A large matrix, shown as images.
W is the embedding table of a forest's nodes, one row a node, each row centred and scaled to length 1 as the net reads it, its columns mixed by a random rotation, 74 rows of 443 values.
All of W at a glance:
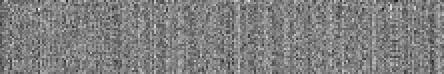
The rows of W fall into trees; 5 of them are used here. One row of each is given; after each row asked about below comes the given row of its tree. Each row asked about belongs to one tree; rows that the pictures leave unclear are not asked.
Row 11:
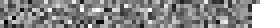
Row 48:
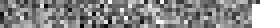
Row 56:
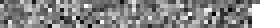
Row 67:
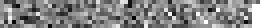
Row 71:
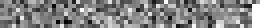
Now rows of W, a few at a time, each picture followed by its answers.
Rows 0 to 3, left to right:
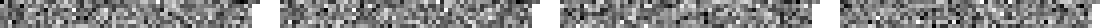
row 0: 56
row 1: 56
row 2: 56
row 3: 48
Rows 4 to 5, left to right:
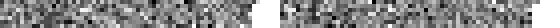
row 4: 71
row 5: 67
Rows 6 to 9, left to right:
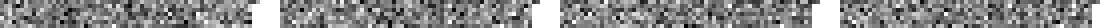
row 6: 67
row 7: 11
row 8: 11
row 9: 11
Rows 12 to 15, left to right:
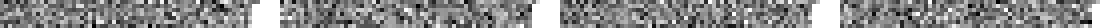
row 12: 48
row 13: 71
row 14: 48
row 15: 67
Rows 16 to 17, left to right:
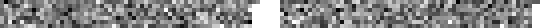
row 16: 67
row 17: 11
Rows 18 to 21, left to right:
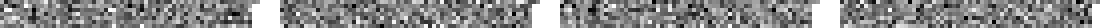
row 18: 67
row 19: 48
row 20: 67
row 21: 56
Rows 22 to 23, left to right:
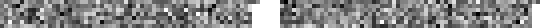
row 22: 67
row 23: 48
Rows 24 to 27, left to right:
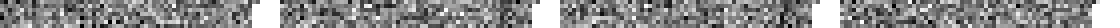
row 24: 48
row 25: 56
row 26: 56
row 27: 71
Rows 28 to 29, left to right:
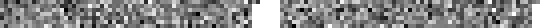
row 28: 48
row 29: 11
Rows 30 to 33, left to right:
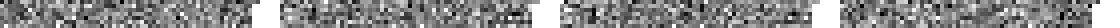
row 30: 56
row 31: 67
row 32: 67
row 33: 56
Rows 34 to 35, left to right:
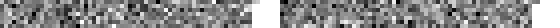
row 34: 67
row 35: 48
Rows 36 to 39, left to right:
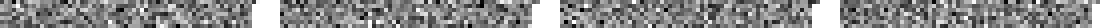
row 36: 71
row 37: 48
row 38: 11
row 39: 48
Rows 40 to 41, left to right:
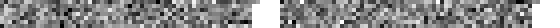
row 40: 67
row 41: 56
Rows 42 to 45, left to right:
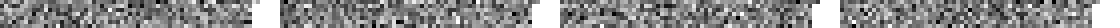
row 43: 48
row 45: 11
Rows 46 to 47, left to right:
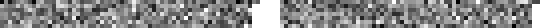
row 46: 56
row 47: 48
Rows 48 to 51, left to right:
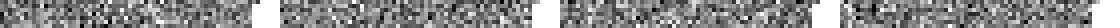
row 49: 11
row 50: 56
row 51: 67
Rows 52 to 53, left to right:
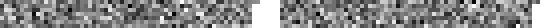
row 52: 67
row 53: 48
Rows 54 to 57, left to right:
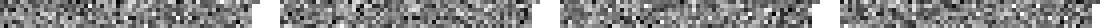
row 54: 48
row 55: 56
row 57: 56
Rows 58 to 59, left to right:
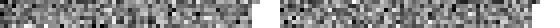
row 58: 48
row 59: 11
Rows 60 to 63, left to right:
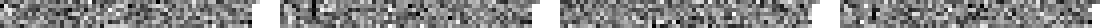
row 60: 67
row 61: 67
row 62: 48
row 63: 67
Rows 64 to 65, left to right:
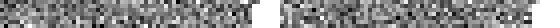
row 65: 67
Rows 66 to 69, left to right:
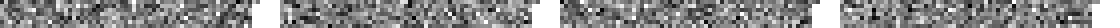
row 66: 56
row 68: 56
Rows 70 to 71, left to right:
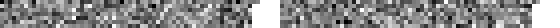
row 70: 56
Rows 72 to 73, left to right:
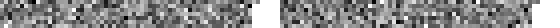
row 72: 56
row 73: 48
